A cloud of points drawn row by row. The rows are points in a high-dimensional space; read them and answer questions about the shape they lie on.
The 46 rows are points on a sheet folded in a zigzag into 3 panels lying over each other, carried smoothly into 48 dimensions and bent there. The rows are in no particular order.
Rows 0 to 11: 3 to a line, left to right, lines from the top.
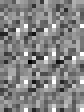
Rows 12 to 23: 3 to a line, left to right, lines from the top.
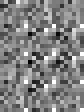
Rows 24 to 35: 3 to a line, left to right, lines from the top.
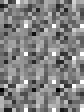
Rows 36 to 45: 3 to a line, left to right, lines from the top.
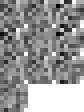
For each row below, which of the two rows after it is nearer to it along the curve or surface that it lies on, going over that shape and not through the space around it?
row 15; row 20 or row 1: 1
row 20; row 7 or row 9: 7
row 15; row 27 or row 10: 10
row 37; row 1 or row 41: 1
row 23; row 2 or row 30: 2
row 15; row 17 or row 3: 17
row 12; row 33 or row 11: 11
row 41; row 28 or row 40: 28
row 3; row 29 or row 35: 35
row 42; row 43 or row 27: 43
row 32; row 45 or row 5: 5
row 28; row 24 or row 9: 24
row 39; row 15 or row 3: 3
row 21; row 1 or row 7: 1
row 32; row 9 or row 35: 35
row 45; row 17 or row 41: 17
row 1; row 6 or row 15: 6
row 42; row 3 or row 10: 3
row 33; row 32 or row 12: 12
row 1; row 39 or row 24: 39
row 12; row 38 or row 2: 38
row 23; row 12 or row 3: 12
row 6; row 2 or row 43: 43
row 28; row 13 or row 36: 13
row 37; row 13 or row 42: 42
